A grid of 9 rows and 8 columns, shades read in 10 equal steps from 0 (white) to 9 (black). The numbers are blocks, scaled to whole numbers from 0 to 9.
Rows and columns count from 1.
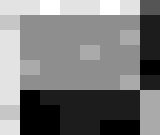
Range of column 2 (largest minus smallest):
8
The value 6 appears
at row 1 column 8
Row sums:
11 34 32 32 33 32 53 55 56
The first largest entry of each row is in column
8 8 8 8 8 8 2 2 2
